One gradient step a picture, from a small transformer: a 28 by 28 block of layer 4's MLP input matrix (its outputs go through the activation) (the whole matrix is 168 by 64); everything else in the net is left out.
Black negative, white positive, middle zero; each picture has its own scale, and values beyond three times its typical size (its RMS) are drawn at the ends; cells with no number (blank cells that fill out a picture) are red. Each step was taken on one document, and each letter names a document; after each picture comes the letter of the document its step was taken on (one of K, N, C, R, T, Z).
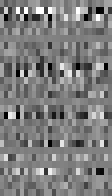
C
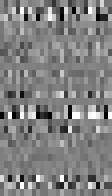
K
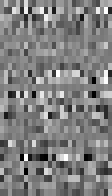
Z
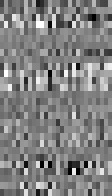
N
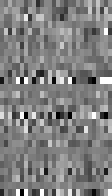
Z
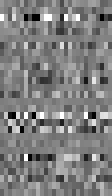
Z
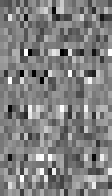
Z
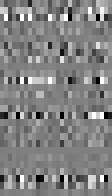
K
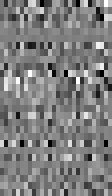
C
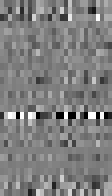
K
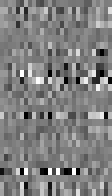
N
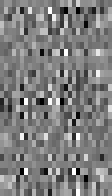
N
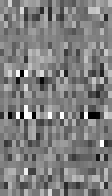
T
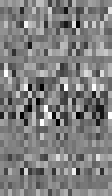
N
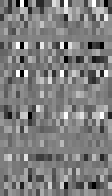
T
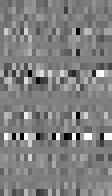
N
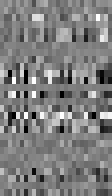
Z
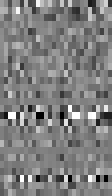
K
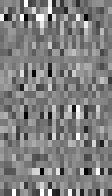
N
